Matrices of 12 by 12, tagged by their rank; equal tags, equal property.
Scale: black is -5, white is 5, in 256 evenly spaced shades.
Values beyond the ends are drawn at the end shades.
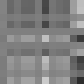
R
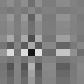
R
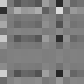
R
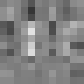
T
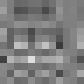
T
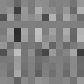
T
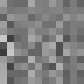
T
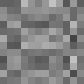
T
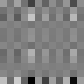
R
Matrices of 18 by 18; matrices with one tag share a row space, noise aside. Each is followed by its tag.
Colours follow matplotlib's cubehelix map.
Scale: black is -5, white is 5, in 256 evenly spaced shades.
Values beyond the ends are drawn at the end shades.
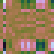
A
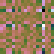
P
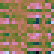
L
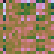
A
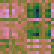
L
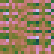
L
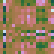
A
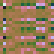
A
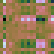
A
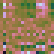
A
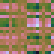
L
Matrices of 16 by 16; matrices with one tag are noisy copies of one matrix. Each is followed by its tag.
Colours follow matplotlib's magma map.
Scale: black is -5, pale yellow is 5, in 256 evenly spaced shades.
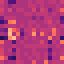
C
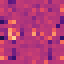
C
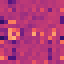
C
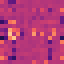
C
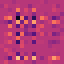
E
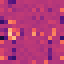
C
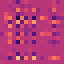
E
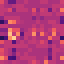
C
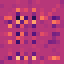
E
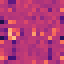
C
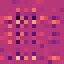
E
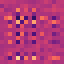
E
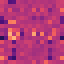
C
